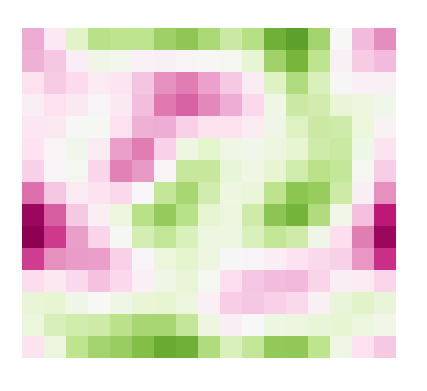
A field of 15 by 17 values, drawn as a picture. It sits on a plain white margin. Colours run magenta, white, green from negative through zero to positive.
There are no lone odd cells. The middle left is the ninth with the lowest average. On average the colour sits 50% of the way up the scale.
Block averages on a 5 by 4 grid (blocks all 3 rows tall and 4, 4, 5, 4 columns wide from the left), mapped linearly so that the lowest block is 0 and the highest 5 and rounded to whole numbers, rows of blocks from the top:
2 3 4 2
2 1 3 4
1 3 4 3
0 3 3 1
4 5 3 3
